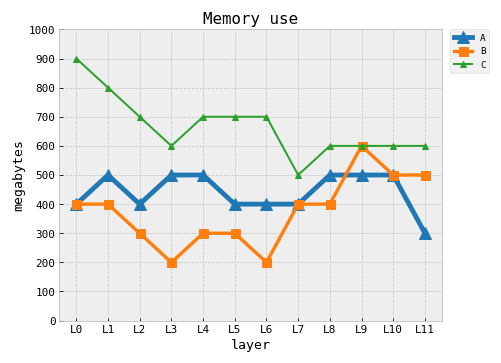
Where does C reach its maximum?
L0
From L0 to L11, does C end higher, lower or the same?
lower
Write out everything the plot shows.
Title: Memory use
x-axis: layer, ticks L0 L1 L2 L3 L4 L5 L6 L7 L8 L9 L10 L11
y-axis: megabytes, ticks 0 100 200 300 400 500 600 700 800 900 1000
Legend: A, B, C
Values:
A: 400 500 400 500 500 400 400 400 500 500 500 300
B: 400 400 300 200 300 300 200 400 400 600 500 500
C: 900 800 700 600 700 700 700 500 600 600 600 600
